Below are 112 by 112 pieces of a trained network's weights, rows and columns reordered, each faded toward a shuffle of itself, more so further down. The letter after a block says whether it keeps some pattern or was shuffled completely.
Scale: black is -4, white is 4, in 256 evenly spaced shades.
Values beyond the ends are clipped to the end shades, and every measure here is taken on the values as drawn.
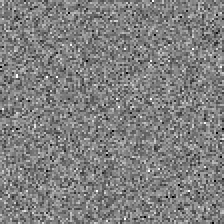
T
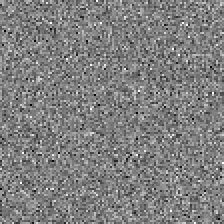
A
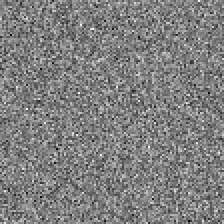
T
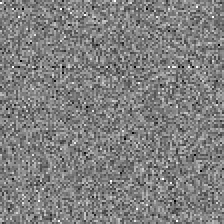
A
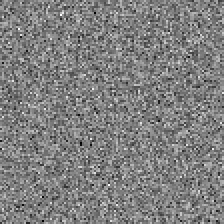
T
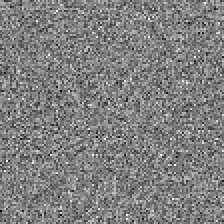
A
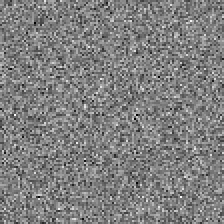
A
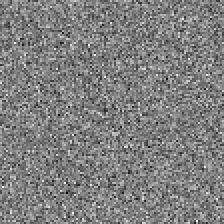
T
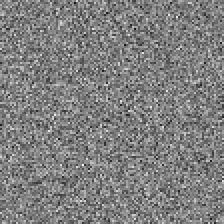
A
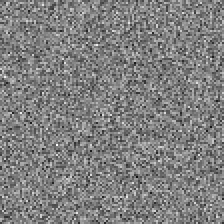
T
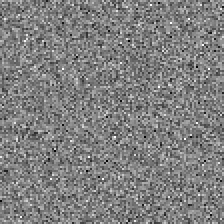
T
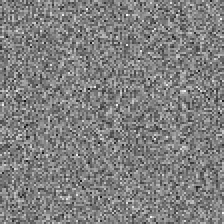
A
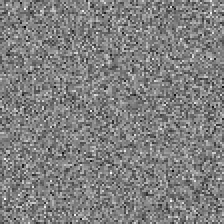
T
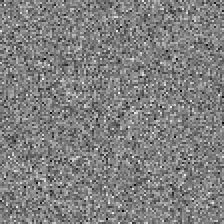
T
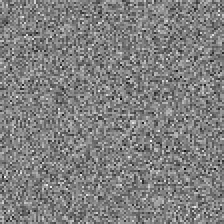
A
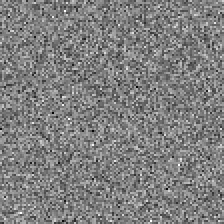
T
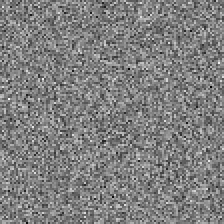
A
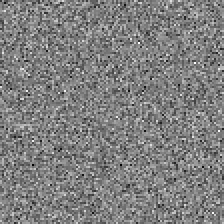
T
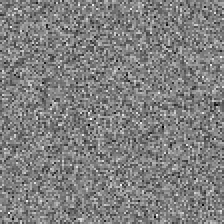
T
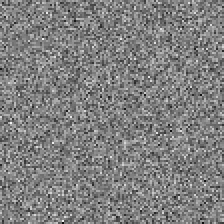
T
